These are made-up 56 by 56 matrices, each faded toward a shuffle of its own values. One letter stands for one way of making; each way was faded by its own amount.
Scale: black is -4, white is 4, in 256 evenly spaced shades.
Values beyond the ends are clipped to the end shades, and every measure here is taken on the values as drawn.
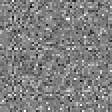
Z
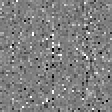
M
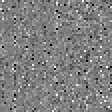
M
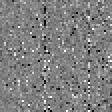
M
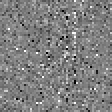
M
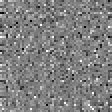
Z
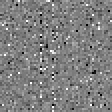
M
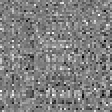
Z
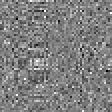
Z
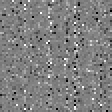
M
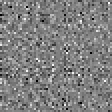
Z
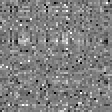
Z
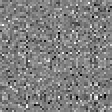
Z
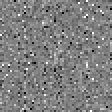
M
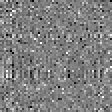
Z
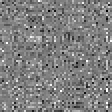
Z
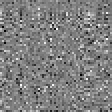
Z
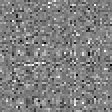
Z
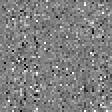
M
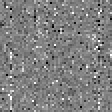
M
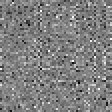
Z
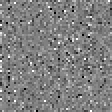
M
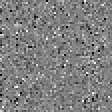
M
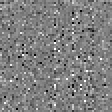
M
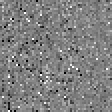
M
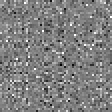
Z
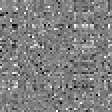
Z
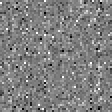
M
